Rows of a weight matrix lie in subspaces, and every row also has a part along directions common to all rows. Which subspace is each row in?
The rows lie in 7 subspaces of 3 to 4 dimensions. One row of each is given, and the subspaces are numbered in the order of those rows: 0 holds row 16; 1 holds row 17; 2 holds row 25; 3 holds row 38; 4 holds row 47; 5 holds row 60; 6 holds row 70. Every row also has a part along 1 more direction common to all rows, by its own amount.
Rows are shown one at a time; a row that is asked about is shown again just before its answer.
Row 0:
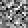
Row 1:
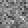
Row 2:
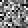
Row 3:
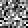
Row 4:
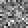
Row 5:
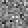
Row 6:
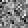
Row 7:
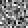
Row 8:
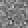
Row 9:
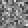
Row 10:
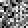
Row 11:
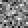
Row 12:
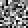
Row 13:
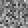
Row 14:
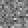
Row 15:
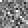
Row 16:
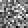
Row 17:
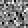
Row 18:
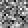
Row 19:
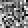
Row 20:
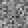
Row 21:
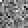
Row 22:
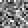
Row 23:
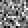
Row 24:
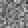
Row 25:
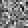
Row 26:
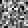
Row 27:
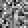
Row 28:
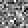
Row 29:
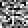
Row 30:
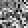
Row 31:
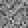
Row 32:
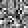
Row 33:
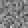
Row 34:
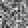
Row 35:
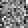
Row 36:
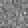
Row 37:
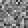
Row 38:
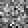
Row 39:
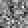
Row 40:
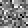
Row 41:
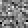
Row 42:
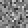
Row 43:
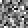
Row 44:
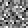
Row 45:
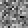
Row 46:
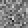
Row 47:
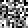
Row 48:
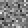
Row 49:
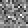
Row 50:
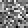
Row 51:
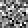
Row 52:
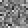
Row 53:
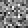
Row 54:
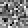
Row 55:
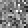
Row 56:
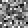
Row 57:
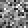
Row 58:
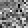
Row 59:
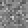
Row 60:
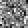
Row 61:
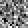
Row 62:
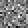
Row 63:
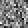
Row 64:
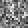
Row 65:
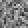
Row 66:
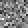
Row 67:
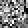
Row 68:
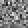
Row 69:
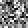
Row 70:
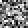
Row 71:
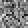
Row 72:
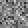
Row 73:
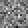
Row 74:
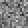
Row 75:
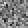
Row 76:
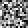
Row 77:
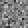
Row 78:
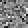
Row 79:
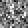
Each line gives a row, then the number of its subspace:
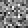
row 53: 0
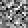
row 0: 6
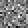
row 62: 0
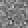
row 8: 6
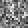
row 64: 5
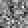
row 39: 5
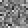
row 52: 0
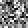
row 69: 2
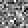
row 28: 1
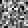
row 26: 2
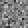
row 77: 3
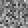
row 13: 5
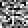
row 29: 6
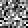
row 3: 1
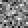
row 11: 6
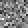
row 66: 4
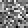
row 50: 0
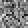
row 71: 5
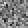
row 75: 3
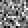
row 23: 0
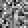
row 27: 3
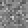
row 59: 6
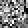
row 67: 3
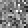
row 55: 4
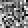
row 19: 5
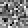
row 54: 3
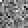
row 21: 0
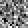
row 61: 3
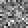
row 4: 0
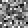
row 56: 6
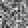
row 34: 0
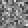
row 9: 2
